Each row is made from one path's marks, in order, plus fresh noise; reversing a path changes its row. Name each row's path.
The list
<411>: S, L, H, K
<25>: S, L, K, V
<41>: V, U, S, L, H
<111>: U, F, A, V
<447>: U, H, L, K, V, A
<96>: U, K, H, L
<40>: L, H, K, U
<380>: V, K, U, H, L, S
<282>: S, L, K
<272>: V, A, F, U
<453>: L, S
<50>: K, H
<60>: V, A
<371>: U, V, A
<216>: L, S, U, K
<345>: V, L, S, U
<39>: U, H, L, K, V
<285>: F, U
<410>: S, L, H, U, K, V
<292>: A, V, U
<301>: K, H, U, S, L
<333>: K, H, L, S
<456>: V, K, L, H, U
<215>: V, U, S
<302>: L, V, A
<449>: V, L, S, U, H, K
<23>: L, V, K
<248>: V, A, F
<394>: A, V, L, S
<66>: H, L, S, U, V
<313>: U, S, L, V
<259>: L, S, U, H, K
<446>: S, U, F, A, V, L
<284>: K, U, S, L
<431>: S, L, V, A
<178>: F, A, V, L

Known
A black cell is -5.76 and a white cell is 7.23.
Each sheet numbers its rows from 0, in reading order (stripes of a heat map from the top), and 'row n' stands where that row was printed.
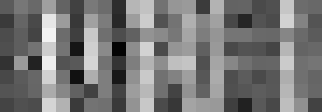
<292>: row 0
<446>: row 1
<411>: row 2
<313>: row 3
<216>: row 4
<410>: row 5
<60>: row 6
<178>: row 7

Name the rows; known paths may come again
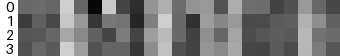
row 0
<456>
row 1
<23>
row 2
<60>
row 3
<302>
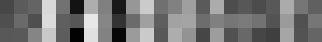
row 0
<410>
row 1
<453>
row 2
<66>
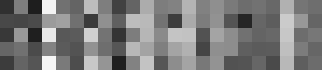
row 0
<282>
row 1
<248>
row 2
<216>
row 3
<285>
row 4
<394>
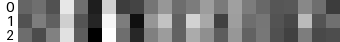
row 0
<96>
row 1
<345>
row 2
<41>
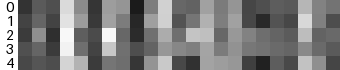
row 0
<25>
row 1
<446>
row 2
<284>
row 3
<411>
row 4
<178>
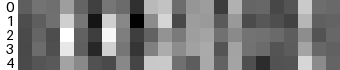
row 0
<292>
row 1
<313>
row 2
<333>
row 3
<449>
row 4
<111>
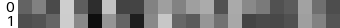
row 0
<40>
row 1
<39>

